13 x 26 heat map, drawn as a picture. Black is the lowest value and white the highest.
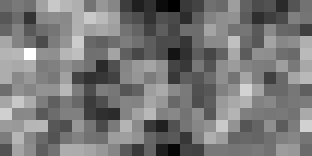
Histogram: bell-shaped. Stripes: none. Ninth with the lowest average: top middle.
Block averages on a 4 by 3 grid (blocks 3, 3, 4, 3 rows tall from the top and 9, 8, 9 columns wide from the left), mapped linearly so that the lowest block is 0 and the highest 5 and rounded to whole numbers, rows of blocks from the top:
502
514
334
414
